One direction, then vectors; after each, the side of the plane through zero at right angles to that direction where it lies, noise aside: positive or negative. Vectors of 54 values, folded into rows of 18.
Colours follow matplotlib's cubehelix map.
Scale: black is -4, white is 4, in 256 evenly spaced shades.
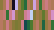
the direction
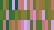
negative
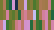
negative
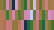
positive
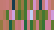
positive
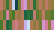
negative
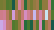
positive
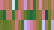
negative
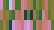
negative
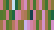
negative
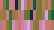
negative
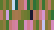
negative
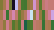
positive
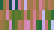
negative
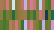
negative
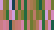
positive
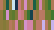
negative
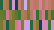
negative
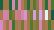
negative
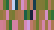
negative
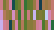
positive
